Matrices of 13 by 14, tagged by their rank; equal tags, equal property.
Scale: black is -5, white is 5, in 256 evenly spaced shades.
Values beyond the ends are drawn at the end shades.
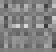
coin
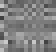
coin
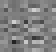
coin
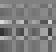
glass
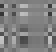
glass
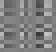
glass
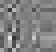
coin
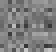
coin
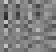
coin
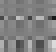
glass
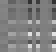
glass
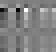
glass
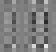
glass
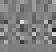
coin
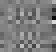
coin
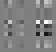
glass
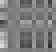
glass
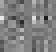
coin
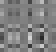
glass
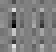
glass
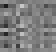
coin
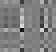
glass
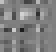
coin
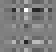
glass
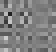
coin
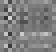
coin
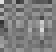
coin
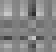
glass
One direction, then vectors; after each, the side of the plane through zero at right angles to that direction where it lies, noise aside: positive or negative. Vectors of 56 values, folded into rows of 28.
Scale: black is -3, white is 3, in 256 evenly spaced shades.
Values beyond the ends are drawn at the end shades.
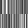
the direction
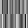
negative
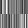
positive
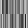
negative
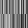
negative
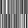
positive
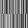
negative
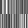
positive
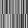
negative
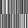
positive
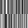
positive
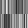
positive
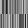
negative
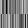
negative
